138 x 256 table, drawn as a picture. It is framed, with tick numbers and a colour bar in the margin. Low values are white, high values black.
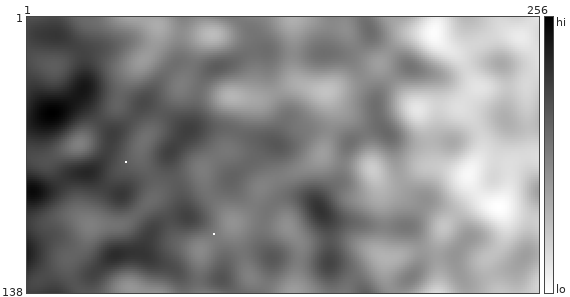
Stripes: none. Grain: smooth. Ninth with the highest average: middle left. Odd rows or columns: none. Average level on the scale: 50%. Lone odd cells: 2, each lower than its neighbours. Slope: up to the left.
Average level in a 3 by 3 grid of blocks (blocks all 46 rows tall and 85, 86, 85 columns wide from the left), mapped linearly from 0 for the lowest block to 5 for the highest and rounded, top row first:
420
530
431
